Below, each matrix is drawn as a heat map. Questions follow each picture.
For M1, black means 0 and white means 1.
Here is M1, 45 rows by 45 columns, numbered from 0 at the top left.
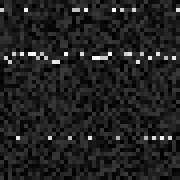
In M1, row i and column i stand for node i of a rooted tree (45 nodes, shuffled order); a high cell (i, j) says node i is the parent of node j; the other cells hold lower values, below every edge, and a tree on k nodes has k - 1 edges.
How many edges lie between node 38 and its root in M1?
2
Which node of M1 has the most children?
13
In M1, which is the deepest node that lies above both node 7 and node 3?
13
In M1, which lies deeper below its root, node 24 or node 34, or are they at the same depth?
node 24
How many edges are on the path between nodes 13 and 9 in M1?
3
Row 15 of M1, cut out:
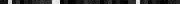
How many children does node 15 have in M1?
4
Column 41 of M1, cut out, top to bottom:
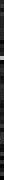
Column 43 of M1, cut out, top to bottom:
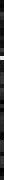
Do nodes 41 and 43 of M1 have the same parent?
yes
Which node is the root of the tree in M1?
15
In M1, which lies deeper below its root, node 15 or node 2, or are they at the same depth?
node 2
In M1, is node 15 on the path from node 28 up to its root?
yes
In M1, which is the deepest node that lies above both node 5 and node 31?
13
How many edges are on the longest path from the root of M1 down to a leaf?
2
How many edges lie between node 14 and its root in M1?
1
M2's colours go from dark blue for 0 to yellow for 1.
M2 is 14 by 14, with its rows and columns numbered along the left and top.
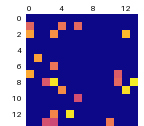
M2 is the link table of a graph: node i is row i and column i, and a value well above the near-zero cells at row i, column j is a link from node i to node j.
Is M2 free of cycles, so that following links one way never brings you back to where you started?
yes
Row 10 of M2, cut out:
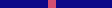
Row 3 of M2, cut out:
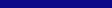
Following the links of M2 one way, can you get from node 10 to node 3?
yes
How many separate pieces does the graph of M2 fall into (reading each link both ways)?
1
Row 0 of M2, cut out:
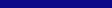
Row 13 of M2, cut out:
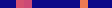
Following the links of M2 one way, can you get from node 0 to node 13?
no
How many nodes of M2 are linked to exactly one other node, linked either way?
0
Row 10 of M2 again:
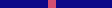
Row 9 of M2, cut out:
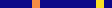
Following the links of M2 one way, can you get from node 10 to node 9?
no
